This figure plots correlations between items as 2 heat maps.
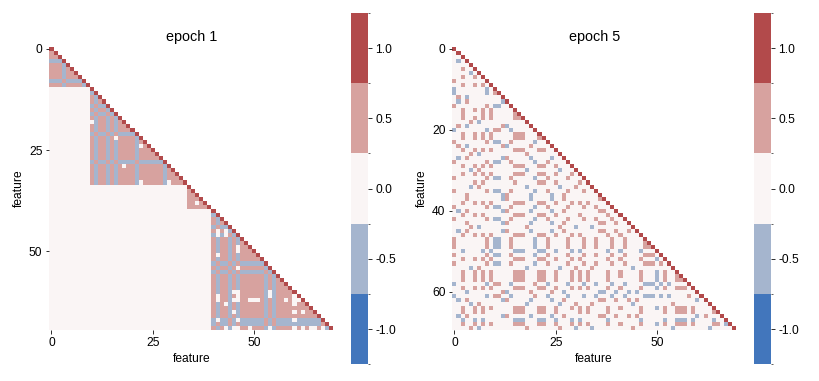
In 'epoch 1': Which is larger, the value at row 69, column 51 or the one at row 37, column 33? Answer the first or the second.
the first
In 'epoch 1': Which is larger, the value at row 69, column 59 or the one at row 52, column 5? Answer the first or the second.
the first
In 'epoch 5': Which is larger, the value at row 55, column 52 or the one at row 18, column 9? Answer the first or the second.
the first
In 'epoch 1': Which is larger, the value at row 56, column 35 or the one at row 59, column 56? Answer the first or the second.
the second
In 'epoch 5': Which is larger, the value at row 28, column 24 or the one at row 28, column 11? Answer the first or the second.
the first
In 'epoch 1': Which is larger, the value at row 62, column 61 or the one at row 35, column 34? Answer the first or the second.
the second
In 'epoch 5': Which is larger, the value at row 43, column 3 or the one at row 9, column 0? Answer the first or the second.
the first
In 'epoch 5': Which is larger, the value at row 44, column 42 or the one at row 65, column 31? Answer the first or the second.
the second
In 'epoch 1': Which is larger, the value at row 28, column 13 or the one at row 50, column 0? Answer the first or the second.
the second
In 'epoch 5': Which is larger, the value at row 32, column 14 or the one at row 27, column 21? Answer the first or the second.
the first
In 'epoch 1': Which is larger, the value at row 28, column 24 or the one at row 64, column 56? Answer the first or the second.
the second
